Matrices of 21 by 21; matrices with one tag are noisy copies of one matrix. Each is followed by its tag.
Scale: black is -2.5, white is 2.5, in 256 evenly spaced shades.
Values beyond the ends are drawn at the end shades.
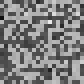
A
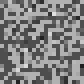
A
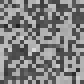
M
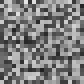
A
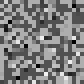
M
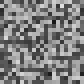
A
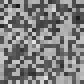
M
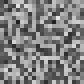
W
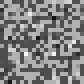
A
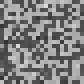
A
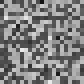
A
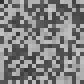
M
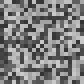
A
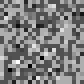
M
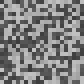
A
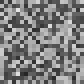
M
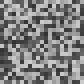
A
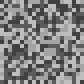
M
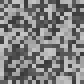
M
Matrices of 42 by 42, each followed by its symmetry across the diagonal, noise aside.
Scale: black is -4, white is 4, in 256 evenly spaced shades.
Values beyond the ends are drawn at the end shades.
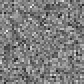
symmetric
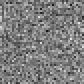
neither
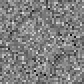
symmetric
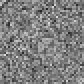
symmetric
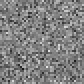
neither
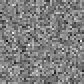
neither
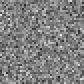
neither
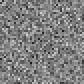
symmetric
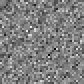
symmetric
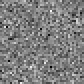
neither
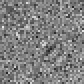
symmetric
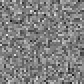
neither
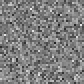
neither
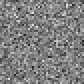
neither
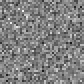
symmetric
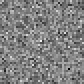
symmetric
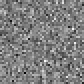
neither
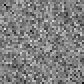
symmetric
